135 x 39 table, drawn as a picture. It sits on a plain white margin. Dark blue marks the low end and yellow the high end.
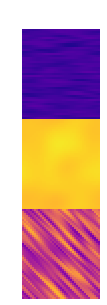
It is made of 3 by 1 panels. Panel 1,1: very low, streaked across, faint in contrast. Panel 2,1: very high, smooth, faint in contrast. Panel 3,1: middling, slanting down to the right, strong in contrast.
